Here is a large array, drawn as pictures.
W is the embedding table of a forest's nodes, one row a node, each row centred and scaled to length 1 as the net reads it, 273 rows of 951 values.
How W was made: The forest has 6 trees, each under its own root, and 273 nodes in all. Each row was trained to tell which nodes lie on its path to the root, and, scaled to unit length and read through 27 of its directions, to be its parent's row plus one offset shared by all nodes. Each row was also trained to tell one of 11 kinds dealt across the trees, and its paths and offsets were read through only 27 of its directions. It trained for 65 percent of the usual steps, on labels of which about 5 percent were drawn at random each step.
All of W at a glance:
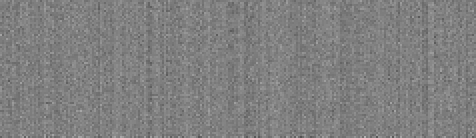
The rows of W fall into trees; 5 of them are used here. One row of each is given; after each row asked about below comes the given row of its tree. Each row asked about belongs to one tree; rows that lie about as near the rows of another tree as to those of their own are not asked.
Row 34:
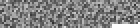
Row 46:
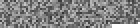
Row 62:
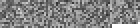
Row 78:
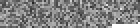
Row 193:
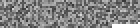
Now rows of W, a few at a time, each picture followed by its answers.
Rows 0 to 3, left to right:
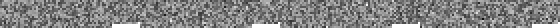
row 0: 193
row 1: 34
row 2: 78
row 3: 34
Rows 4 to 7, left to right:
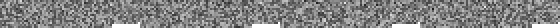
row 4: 193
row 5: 62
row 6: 34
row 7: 62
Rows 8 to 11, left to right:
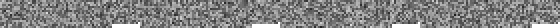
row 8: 46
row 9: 62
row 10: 34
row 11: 62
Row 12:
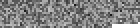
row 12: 62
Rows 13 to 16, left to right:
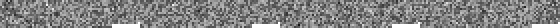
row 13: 46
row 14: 46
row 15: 46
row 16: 34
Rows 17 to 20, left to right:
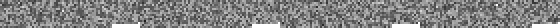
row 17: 46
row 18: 193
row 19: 46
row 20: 193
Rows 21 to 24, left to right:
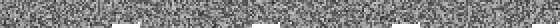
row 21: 193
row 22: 62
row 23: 62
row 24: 62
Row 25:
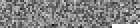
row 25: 62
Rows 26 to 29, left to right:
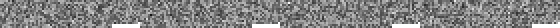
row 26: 34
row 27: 46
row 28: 46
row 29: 34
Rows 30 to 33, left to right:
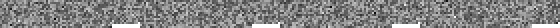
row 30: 62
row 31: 78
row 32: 46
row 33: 34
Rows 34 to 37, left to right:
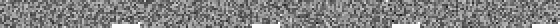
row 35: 46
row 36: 34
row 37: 62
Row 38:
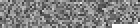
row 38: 34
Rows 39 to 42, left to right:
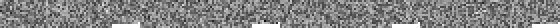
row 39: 78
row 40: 62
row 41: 34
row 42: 78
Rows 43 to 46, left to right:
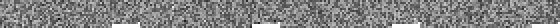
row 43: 34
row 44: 62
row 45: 78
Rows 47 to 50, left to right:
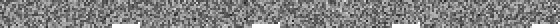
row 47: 62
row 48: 62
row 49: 34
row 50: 34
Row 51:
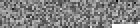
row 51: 46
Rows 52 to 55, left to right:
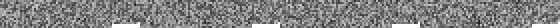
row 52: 34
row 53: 78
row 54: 34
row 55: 193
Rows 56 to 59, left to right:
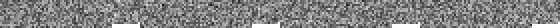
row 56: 62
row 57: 193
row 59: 193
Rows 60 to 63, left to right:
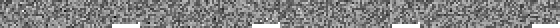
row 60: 62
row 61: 62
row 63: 46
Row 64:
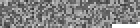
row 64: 193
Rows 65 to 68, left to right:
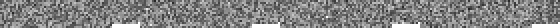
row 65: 193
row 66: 34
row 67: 62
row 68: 78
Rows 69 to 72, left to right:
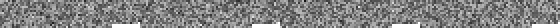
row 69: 34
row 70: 78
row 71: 78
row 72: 34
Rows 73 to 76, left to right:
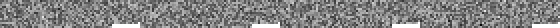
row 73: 193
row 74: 34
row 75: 193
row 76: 46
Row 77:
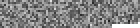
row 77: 78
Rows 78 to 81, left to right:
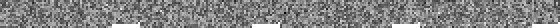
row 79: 62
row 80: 62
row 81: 34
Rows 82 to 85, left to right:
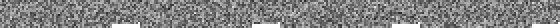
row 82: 34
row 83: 62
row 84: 34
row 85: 34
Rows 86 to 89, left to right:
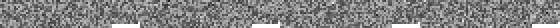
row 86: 34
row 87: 193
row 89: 62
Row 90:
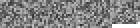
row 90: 46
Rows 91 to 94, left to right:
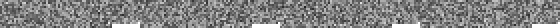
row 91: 193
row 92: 62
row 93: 193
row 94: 62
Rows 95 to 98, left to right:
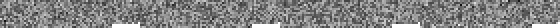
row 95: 193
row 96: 193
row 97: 46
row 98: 193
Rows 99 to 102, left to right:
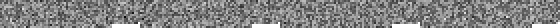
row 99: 46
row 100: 46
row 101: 46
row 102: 193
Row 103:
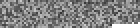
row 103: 193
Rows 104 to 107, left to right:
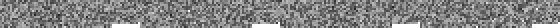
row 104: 34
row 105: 62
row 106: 193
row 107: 34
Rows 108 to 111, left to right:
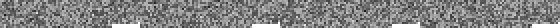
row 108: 46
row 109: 193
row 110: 78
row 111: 193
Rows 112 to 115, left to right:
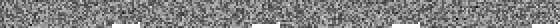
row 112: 78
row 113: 34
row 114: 193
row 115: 78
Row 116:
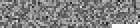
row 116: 34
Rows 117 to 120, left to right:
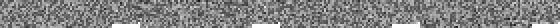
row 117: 78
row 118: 62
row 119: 193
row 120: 193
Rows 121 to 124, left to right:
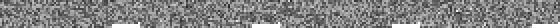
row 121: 62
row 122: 46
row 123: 46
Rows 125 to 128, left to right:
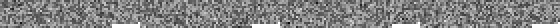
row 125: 46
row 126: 46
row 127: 34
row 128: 46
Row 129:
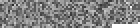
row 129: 34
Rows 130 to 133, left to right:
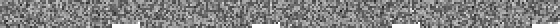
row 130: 193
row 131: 46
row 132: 46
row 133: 193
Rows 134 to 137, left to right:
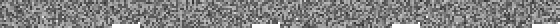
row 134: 193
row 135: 62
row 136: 193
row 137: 62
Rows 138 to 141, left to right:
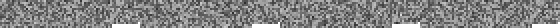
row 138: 62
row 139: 62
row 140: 62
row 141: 62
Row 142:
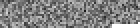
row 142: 34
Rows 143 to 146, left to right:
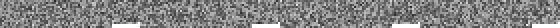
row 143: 46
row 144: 46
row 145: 193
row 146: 193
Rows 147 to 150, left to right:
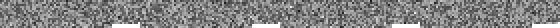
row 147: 62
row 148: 193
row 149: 46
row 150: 193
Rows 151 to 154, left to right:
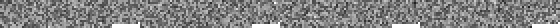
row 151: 62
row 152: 78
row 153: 34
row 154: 62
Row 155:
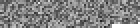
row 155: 46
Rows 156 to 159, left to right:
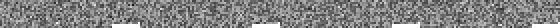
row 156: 46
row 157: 78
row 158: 46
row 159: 62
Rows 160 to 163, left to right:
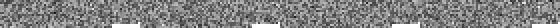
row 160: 46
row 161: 46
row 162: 78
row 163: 46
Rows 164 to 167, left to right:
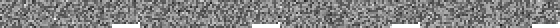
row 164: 34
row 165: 34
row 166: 34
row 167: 46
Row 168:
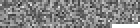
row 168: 46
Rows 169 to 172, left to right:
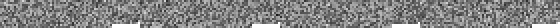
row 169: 193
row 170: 193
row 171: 34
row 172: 62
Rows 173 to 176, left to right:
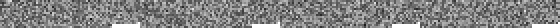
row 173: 193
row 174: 46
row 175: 34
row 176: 34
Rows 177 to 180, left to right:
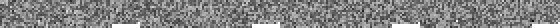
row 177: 34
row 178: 62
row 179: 62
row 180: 193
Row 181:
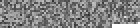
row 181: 62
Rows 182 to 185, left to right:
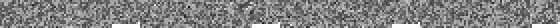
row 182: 193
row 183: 34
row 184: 34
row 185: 46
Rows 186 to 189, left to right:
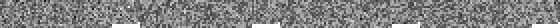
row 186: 193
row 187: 193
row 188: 78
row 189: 193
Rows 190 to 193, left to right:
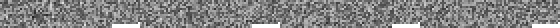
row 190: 46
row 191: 46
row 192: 62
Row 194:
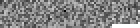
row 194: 34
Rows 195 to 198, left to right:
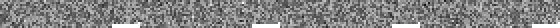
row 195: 62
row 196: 46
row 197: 46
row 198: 34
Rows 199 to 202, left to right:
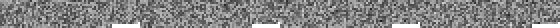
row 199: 193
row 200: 78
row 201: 62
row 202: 62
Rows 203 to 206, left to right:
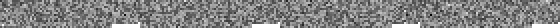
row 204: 62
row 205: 62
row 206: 34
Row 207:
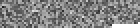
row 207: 193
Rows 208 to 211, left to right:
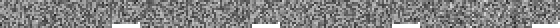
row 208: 62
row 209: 62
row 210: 62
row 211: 34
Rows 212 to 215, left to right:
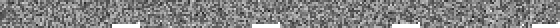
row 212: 62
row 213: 46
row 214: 78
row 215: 34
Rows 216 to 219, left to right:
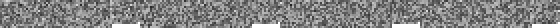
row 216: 193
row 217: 193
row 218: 62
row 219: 34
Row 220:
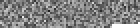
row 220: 34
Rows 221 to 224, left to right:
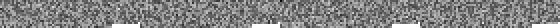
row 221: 34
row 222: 34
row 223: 34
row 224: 78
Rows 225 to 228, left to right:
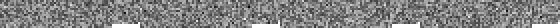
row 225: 62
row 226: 46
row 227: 34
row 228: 193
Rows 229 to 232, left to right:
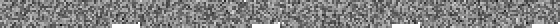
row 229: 34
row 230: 193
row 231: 34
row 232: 46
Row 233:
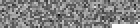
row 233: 34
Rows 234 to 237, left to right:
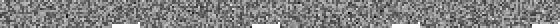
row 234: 62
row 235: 46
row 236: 34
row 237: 193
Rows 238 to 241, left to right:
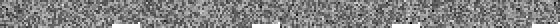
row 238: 193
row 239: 78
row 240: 34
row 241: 34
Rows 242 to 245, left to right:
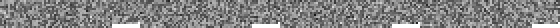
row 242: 193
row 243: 46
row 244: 34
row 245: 62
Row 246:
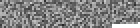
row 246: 34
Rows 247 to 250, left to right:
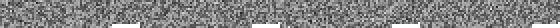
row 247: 34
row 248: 34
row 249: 46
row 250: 78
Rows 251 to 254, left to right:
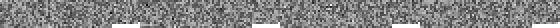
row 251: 78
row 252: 62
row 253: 46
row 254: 193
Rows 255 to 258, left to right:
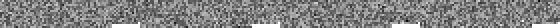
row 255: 46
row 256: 46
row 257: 34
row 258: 193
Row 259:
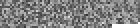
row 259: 193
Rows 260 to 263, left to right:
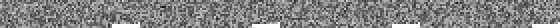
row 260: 46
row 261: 78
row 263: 62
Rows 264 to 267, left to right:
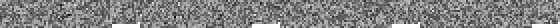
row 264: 46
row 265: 78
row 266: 34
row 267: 46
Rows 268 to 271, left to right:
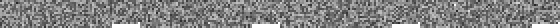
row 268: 34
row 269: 46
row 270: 62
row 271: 62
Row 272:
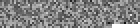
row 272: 34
